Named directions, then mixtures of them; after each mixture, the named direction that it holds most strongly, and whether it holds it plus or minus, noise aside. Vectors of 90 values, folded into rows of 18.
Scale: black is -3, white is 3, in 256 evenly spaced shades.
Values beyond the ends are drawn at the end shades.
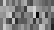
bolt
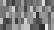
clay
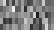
clay, plus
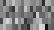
clay, minus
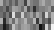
bolt, minus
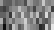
bolt, minus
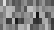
bolt, plus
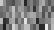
clay, plus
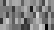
clay, minus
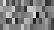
bolt, plus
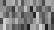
clay, minus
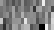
clay, plus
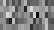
bolt, plus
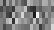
bolt, minus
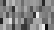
clay, minus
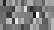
bolt, minus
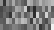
bolt, minus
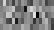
bolt, plus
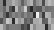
clay, minus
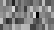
clay, plus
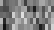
bolt, minus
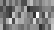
bolt, minus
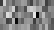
bolt, plus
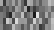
bolt, minus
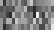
bolt, minus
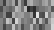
bolt, minus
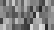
clay, minus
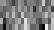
clay, plus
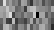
bolt, plus
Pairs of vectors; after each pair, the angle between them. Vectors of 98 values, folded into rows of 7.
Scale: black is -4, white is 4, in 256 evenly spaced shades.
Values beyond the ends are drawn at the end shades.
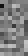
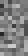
nearly parallel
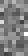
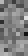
nearly opposite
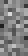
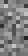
nearly parallel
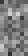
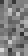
partly aligned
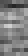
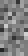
orthogonal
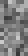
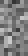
orthogonal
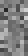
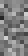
orthogonal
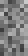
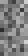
nearly parallel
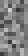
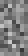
nearly opposite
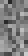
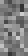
partly aligned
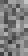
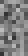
partly aligned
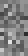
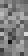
nearly opposite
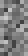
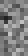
partly opposed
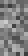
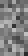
nearly parallel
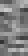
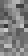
orthogonal
